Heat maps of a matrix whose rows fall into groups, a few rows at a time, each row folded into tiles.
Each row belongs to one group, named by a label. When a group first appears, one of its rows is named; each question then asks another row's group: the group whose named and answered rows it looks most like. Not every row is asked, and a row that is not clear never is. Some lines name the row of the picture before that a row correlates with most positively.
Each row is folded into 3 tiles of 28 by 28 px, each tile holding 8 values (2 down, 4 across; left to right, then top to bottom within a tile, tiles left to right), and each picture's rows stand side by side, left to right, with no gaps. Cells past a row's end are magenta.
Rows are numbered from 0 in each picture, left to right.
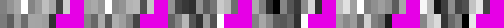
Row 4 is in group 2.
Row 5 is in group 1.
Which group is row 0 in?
2
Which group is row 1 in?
2
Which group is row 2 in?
1
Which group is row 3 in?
1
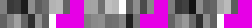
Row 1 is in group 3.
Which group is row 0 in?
1
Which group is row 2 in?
1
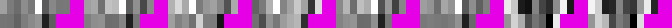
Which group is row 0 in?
3
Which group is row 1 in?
3
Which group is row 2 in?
2
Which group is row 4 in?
3
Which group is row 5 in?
3
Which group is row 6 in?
1
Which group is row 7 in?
1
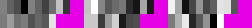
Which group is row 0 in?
1
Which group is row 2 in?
1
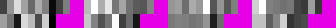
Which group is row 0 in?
2
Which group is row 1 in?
2
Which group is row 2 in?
3
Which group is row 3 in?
2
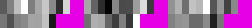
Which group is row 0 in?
2
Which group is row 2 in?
3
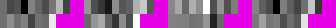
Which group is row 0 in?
1
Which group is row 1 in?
1
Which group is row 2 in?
3
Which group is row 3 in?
1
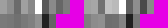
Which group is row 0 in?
3
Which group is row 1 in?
3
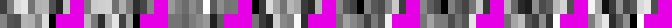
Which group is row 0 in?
2
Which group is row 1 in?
2
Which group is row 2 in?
3
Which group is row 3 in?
2
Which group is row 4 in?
1
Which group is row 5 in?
1
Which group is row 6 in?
1
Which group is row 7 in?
1
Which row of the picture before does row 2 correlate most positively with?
0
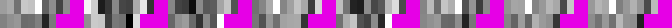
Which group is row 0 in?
3
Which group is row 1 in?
1
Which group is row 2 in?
1
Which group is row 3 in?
2
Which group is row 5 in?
3
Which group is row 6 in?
2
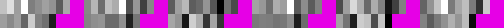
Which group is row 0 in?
2
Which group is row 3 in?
3
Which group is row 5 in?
2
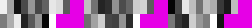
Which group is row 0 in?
1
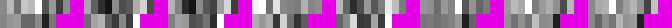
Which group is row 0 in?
3
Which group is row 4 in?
1
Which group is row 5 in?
3
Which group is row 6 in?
2
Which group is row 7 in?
2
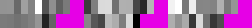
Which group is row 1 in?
2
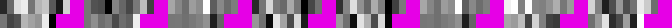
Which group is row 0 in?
2
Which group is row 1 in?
1
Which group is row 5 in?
3
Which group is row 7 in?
1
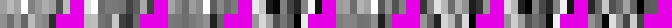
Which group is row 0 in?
2
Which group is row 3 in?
1
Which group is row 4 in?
3
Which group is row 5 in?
2
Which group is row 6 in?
1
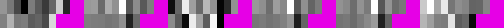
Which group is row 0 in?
1
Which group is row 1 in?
3
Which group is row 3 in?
3
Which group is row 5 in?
2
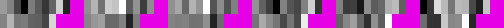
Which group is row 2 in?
3
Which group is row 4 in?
1
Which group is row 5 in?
2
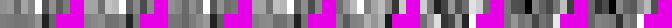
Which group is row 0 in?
3
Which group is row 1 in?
3
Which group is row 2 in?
3
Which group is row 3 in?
3
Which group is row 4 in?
2
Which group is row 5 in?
1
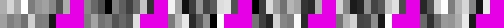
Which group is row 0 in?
2
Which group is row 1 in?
1
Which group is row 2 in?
1
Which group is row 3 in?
2
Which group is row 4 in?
1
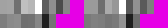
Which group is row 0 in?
3
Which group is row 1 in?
3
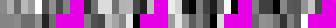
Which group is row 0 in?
3
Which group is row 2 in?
1
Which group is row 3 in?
1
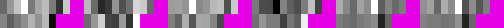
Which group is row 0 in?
2
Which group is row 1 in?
1
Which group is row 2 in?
2
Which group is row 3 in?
1
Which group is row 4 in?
3
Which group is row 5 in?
3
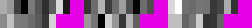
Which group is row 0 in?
1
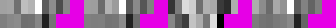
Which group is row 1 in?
3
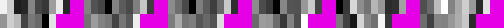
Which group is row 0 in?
1
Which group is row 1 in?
1
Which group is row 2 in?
1
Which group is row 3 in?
1
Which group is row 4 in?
2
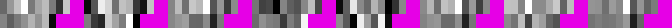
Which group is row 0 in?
2
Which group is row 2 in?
3
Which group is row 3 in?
1
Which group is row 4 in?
2
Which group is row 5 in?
3
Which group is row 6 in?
2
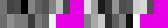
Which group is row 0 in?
1
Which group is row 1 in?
1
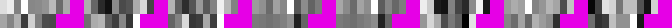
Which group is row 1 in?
1
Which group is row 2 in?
1
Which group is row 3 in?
3
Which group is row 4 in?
3
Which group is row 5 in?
1
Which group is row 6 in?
2
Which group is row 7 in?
2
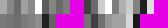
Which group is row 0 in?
3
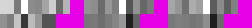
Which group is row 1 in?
3
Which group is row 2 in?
3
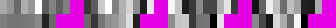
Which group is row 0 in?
3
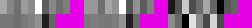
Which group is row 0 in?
3
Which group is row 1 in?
3
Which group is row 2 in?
2
